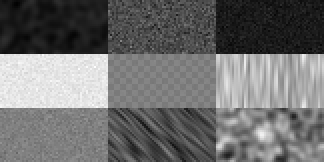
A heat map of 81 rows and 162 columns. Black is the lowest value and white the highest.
It is made of 3 by 3 panels. Panel 1,1: very low, blotchy, faint in contrast. Panel 1,2: low, fine-grained. Panel 1,3: very low, fine-grained, faint in contrast. Panel 2,1: very high, fine-grained, faint in contrast. Panel 2,2: middling, checkered, faint in contrast. Panel 2,3: high, streaked downward. Panel 3,1: middling, fine-grained, faint in contrast. Panel 3,2: low, slanting down to the right. Panel 3,3: middling, blotchy, strong in contrast.
